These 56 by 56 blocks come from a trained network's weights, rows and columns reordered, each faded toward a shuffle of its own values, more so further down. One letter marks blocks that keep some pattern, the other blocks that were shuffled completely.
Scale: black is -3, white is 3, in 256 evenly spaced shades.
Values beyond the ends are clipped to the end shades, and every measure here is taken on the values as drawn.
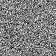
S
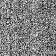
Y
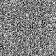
Y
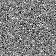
S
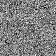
S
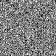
Y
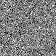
S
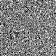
Y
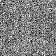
Y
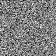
S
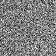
Y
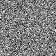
S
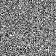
Y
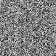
Y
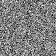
S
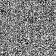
Y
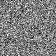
S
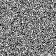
S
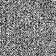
Y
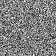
S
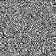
Y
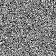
S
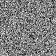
S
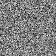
S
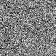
S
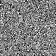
S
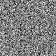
Y
